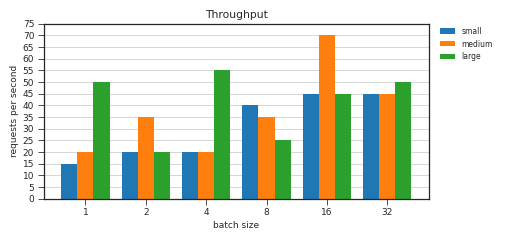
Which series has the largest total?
large
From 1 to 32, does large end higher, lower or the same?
the same
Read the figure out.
Title: Throughput
x-axis: batch size, ticks 1 2 4 8 16 32
y-axis: requests per second, ticks 0 5 10 15 20 25 30 35 40 45 50 55 60 65 70 75
Legend: small, medium, large
Values:
small: 15 20 20 40 45 45
medium: 20 35 20 35 70 45
large: 50 20 55 25 45 50
